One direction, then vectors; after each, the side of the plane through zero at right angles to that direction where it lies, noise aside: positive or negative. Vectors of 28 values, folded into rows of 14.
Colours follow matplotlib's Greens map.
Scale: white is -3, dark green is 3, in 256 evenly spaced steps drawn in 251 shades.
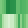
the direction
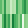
negative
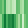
negative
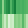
positive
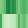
positive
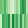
negative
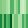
negative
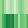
negative
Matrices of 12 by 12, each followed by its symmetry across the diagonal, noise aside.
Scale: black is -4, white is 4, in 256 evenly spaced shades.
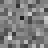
neither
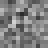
antisymmetric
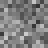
antisymmetric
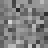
neither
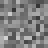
antisymmetric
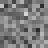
neither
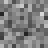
neither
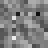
antisymmetric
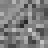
symmetric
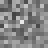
symmetric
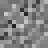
symmetric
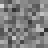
neither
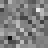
antisymmetric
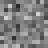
antisymmetric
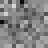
symmetric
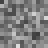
symmetric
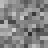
neither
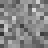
neither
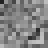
symmetric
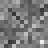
symmetric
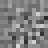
antisymmetric
